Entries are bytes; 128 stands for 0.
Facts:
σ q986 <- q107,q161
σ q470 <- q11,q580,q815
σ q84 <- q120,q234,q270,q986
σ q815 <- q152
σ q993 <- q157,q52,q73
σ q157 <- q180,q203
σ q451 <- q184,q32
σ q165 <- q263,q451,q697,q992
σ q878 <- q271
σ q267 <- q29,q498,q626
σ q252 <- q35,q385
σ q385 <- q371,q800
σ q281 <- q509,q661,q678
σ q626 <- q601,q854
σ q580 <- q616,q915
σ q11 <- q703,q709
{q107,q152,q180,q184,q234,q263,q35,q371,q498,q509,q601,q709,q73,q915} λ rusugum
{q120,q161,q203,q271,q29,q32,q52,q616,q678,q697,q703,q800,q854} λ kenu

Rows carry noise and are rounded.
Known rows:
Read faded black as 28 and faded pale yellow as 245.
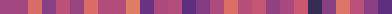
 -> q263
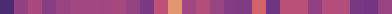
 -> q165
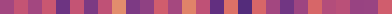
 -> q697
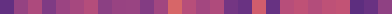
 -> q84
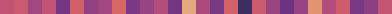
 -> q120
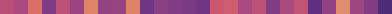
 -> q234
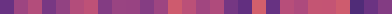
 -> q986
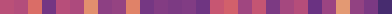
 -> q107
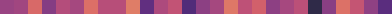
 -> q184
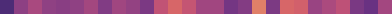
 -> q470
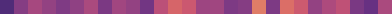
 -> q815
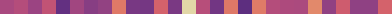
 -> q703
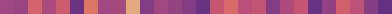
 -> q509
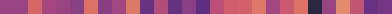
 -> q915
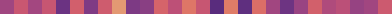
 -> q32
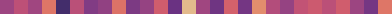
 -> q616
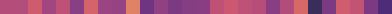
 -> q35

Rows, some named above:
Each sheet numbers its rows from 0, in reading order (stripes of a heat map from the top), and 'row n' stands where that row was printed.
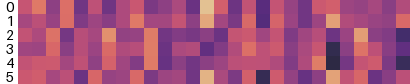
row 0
q800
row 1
q678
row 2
q107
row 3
q263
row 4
q371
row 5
q161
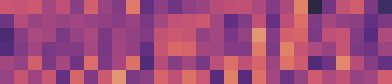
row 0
q371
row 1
q385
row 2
q580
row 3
q11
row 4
q709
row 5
q32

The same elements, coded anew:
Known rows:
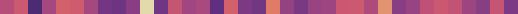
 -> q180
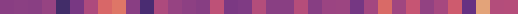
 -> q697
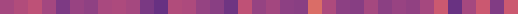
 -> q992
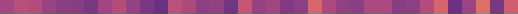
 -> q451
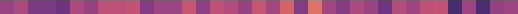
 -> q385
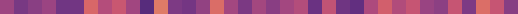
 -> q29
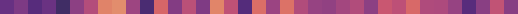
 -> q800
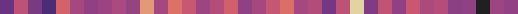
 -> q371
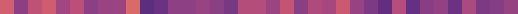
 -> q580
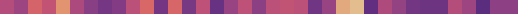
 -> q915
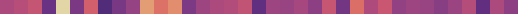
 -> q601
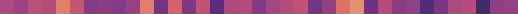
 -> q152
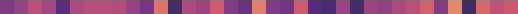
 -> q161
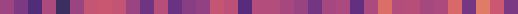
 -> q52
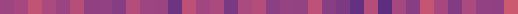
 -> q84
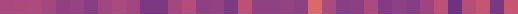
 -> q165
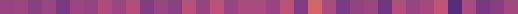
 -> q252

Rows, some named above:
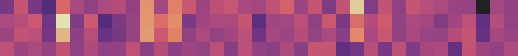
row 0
q371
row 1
q601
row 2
q498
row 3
q267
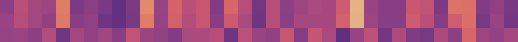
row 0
q509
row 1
q509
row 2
q878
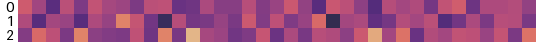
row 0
q157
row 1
q703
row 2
q184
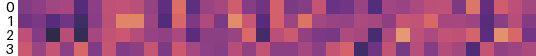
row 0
q120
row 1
q800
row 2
q203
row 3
q626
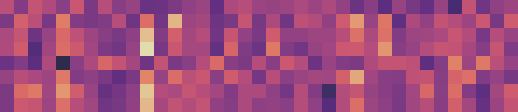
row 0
q11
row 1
q184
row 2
q73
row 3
q180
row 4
q271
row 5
q509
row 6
q107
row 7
q234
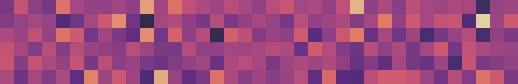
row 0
q35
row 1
q32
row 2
q709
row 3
q993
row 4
q11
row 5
q854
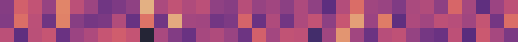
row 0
q234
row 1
q184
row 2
q616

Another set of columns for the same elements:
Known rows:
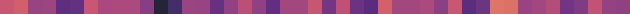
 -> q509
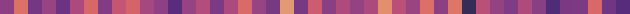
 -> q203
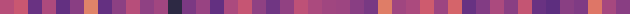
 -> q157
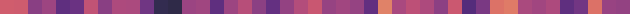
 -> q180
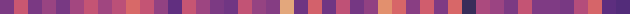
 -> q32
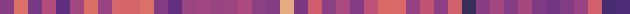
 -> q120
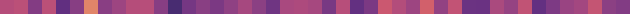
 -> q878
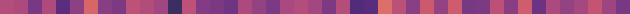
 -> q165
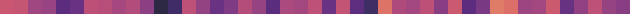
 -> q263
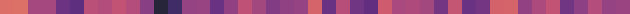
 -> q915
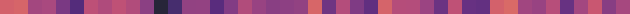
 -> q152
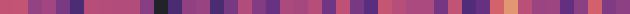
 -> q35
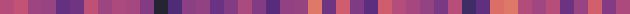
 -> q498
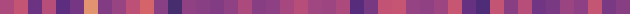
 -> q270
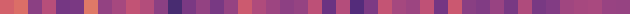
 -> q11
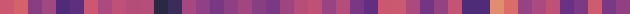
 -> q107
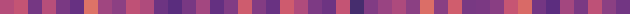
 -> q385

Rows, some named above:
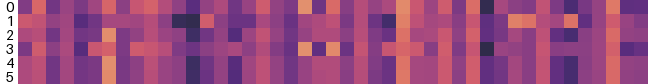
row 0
q52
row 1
q184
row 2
q993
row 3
q854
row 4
q993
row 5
q993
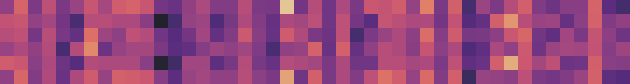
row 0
q800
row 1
q35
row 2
q385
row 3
q626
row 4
q371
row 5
q271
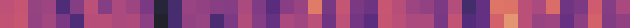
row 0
q601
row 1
q35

